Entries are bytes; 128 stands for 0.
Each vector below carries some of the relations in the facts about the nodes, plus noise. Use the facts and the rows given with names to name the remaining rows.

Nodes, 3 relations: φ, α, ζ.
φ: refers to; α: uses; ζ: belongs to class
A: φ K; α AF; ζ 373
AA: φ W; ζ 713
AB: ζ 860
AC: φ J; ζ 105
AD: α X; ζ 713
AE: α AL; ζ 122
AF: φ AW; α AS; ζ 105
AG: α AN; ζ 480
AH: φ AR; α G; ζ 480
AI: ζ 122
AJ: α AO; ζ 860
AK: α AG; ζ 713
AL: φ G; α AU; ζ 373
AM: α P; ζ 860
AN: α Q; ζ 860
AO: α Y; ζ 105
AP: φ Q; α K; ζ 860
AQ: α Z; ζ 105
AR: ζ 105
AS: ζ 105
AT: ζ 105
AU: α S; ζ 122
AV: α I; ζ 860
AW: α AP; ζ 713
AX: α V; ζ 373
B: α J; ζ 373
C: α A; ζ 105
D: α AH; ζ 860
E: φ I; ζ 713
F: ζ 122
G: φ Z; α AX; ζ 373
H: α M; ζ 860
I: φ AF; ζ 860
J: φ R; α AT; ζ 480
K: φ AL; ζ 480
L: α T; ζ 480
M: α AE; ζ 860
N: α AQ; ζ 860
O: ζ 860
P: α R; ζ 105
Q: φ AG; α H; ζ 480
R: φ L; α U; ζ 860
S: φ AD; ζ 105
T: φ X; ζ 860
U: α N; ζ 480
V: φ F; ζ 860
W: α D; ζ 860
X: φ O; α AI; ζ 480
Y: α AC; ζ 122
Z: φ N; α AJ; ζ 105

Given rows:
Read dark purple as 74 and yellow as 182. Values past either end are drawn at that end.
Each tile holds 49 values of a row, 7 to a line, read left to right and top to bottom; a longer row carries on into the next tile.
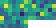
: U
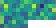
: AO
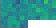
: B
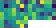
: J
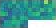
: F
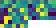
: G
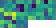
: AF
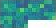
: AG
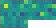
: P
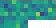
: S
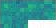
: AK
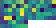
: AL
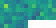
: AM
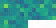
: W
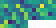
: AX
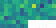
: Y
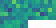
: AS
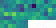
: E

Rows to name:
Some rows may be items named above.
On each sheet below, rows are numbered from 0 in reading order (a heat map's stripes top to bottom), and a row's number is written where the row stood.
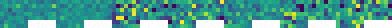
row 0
AD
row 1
A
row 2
AL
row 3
K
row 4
V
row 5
AF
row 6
J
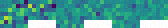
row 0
Q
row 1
AU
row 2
AW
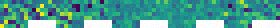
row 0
AH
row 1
AF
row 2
AA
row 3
L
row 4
AC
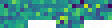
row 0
T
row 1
Q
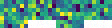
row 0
R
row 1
I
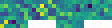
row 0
D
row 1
E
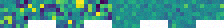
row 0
M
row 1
Z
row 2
A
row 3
AD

